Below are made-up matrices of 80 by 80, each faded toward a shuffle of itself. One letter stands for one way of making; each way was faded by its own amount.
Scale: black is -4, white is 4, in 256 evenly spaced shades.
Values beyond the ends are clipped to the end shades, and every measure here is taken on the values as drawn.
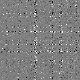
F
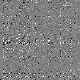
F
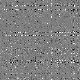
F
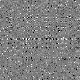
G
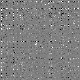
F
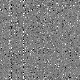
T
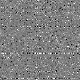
G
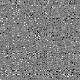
G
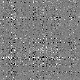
F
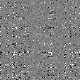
F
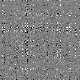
F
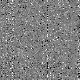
T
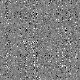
T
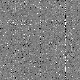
T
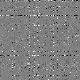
F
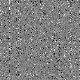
T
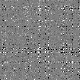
F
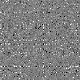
G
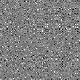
G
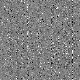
T
